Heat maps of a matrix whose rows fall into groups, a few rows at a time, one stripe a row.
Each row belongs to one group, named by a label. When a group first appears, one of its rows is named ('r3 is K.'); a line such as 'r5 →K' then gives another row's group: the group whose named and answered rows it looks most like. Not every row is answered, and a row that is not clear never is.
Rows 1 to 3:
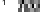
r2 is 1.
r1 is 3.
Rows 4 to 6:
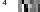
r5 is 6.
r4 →3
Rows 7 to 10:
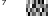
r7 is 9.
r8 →6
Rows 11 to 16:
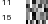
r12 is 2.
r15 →6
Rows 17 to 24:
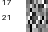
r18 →9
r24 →3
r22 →1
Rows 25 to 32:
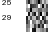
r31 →9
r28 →1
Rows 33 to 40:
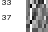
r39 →2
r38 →3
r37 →6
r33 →9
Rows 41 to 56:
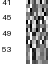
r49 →6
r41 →1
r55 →6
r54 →6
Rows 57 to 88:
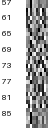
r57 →3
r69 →1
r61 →2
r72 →9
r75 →1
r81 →6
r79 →9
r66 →9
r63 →2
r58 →3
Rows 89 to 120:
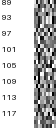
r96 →1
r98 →6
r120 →9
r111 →3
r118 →9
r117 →1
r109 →3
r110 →1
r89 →1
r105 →9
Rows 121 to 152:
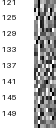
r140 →2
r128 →9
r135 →6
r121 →3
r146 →6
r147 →3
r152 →3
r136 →9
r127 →6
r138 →2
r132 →6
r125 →1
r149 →6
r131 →1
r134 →2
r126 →6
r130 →3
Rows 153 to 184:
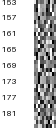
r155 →2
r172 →3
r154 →2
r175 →2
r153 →1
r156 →9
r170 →9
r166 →2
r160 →6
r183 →1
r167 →1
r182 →9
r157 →3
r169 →6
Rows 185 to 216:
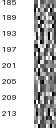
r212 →1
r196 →2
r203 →3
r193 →1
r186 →2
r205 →6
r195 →6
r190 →6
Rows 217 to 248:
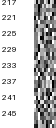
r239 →2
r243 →1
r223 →2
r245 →6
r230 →2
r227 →9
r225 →9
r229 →3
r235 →6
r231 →2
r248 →2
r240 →9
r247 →9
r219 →3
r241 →1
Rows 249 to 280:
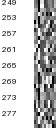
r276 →2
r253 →3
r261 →1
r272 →3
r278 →9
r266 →9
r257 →9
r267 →3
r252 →9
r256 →2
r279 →2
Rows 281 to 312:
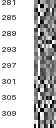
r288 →2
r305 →9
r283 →2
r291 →9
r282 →6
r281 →3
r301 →6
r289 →6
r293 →6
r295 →9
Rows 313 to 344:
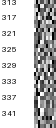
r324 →2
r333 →1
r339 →2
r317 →9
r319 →3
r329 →2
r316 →1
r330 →1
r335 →1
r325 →6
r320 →1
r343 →3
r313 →1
